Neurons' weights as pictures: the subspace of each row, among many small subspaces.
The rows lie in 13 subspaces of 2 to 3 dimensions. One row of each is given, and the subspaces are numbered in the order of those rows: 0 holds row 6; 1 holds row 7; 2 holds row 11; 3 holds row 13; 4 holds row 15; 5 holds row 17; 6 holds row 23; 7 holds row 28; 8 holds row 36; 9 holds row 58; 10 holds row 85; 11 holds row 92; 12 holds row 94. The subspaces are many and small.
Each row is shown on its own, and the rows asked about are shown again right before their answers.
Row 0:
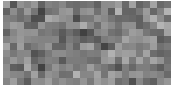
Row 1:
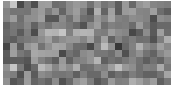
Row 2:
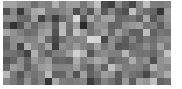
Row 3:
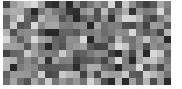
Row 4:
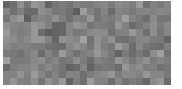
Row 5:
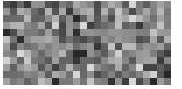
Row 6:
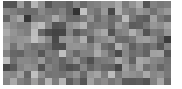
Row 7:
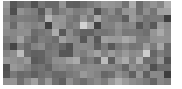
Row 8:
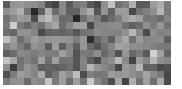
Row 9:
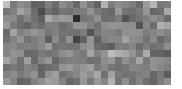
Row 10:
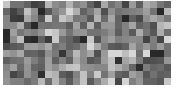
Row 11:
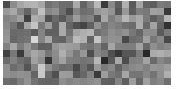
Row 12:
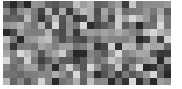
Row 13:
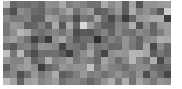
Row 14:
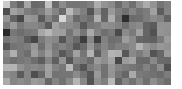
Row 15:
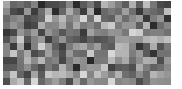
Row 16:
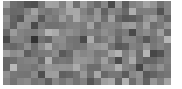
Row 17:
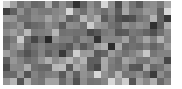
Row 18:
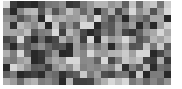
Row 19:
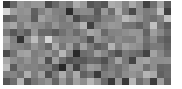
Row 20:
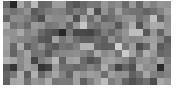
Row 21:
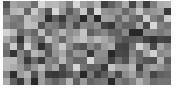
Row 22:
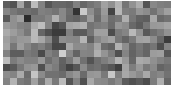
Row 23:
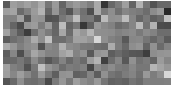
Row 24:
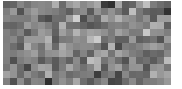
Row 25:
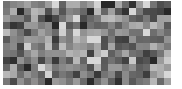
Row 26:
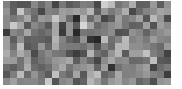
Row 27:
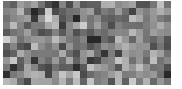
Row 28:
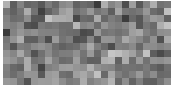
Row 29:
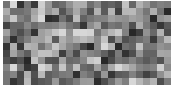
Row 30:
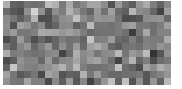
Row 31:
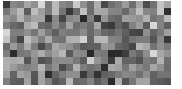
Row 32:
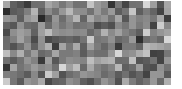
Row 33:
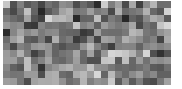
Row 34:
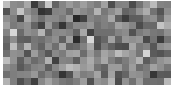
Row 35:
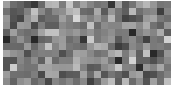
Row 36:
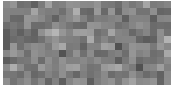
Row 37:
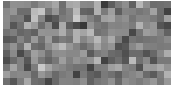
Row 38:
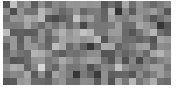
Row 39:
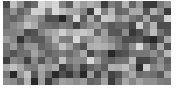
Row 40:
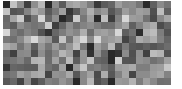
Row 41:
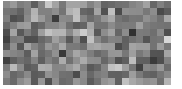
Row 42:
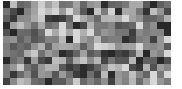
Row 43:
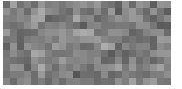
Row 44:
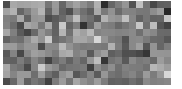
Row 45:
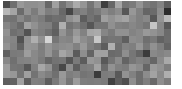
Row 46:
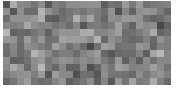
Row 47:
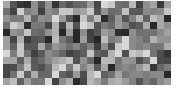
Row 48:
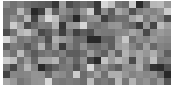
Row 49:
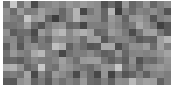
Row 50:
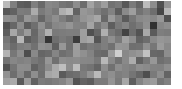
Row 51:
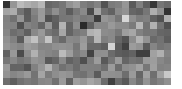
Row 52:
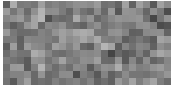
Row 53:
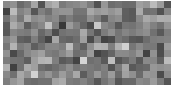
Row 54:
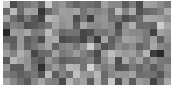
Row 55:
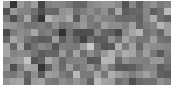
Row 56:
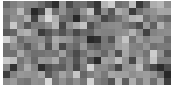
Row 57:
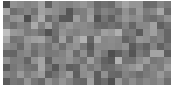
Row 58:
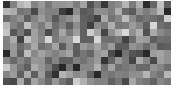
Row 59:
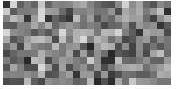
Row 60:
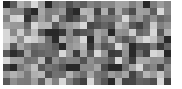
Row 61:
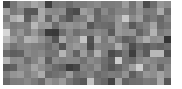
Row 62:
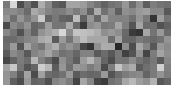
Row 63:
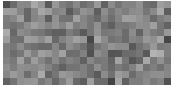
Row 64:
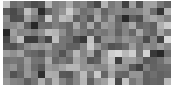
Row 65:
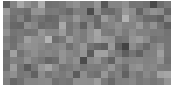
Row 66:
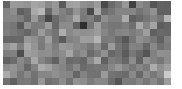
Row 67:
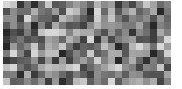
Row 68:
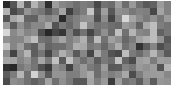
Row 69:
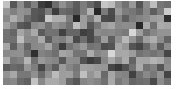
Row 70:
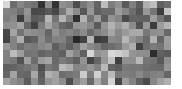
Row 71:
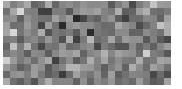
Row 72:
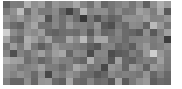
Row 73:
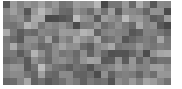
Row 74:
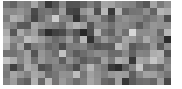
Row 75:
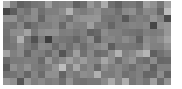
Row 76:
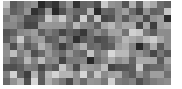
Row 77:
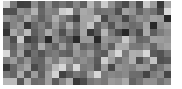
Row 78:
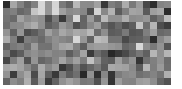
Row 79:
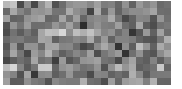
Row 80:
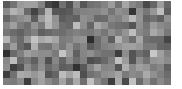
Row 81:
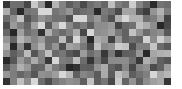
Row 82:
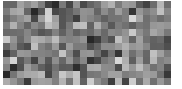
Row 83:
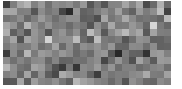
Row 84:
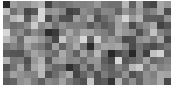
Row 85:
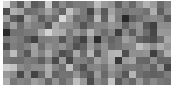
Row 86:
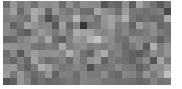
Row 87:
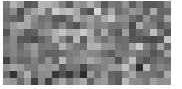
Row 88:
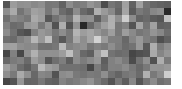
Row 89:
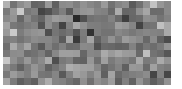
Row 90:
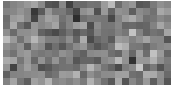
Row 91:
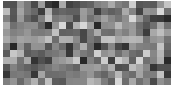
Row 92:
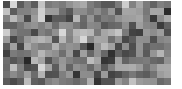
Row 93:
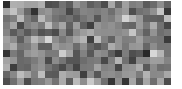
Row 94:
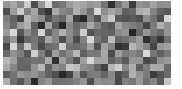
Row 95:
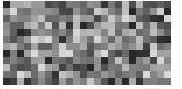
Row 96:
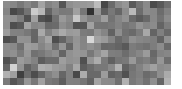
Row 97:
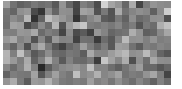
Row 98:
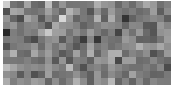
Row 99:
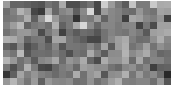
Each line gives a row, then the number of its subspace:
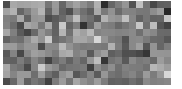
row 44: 6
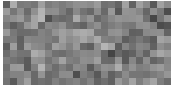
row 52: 8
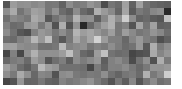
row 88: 3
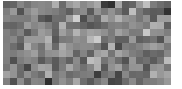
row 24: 5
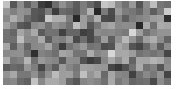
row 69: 12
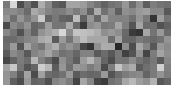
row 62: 10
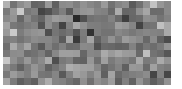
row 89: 12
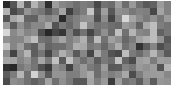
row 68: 10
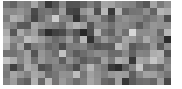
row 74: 7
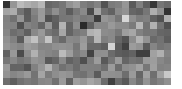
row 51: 1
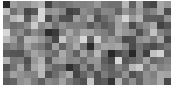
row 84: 8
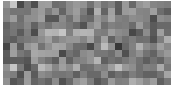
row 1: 11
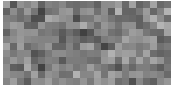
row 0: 8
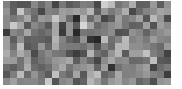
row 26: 9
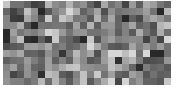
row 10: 7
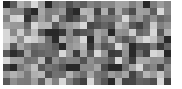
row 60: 8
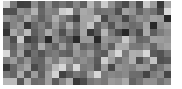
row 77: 9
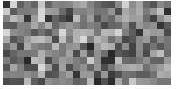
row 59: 11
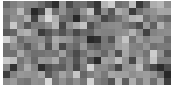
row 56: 6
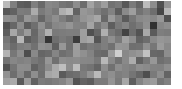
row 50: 9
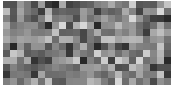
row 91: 1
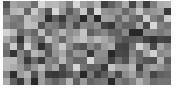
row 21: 4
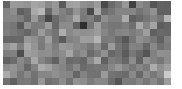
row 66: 1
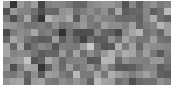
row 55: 11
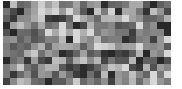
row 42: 12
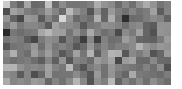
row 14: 10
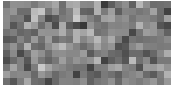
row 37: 2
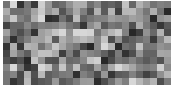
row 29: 11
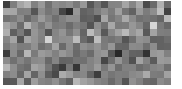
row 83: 9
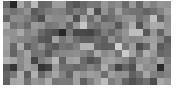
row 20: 10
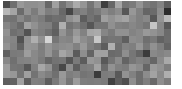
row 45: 5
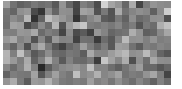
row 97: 2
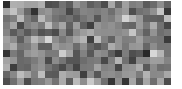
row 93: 6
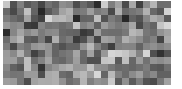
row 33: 7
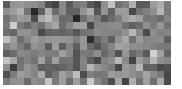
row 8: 6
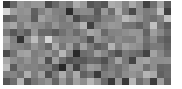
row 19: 5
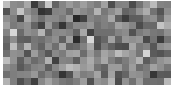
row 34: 12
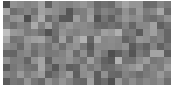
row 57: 11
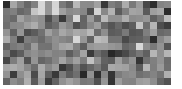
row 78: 4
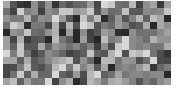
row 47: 9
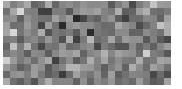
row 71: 12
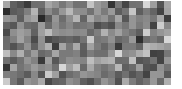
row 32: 5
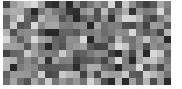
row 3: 2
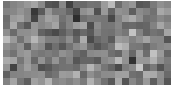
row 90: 2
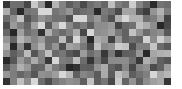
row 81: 12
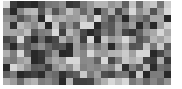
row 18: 1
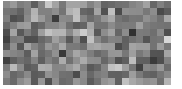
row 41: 7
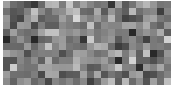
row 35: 2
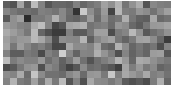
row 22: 0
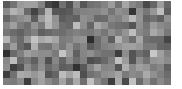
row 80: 3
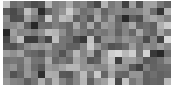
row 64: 7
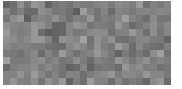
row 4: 0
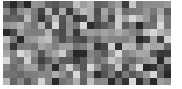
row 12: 5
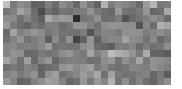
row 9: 12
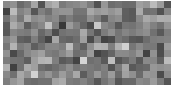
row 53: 1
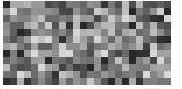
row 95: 3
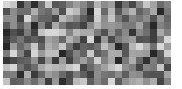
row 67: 11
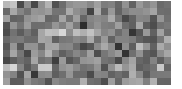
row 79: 10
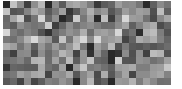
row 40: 10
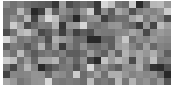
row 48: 6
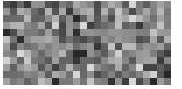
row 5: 5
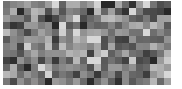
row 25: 5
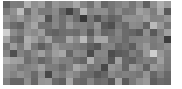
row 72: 4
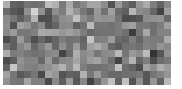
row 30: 6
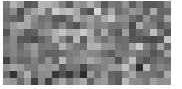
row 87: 4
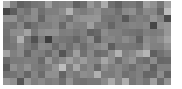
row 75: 5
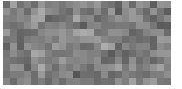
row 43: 8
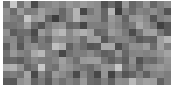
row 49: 0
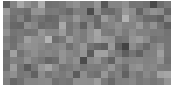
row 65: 1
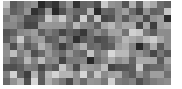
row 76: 4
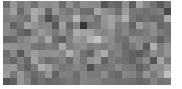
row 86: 3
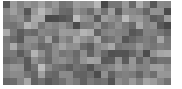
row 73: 7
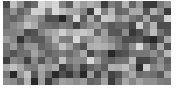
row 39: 4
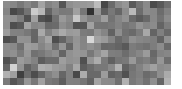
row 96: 1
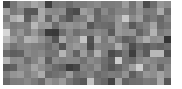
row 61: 8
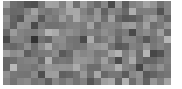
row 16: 2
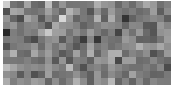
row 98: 10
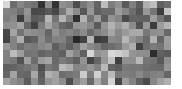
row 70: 4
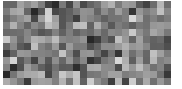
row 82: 3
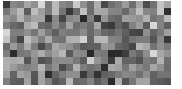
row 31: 4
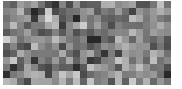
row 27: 3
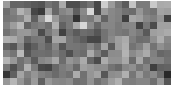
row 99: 1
